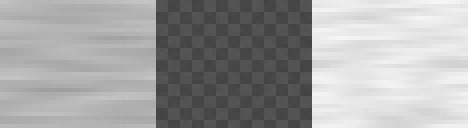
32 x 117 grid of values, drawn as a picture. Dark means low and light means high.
It is made of 1 by 3 panels. Panel 1,1: high, streaked across, faint in contrast. Panel 1,2: low, checkered, faint in contrast. Panel 1,3: very high, streaked across, faint in contrast.
